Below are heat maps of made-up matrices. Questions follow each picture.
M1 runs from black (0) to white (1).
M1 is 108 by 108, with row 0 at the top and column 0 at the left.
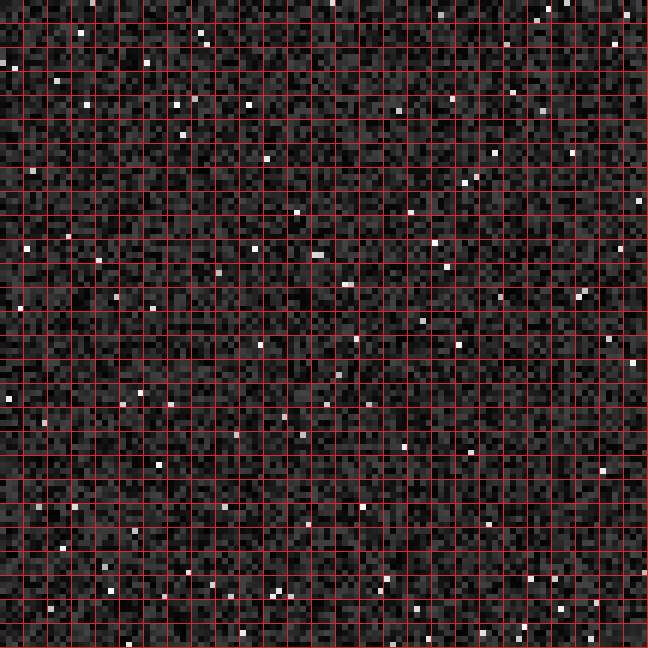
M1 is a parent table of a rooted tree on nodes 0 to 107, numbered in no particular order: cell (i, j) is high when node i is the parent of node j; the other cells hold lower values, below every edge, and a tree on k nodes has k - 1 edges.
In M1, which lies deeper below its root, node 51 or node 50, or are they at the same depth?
node 51
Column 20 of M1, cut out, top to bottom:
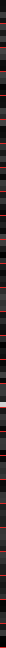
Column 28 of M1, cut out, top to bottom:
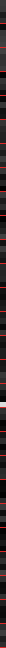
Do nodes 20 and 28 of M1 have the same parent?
yes
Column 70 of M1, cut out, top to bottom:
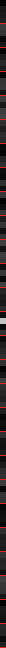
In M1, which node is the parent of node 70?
53
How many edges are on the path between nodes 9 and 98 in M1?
5
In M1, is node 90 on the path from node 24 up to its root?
no
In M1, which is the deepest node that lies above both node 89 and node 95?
51
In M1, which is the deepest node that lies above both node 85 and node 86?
106
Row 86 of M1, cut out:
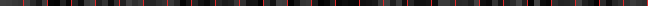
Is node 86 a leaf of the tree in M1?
yes
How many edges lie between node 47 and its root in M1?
4
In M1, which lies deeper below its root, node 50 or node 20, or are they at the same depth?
node 50
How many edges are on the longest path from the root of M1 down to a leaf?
58
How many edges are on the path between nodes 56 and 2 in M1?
49
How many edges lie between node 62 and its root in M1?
0
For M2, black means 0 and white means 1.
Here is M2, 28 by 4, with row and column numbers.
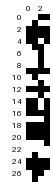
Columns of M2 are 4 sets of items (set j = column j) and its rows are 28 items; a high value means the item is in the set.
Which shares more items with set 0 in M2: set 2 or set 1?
set 1
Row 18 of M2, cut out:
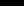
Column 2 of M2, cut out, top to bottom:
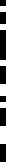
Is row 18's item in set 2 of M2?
no
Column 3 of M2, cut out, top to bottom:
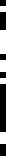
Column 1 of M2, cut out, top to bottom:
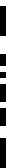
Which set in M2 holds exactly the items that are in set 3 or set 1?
0
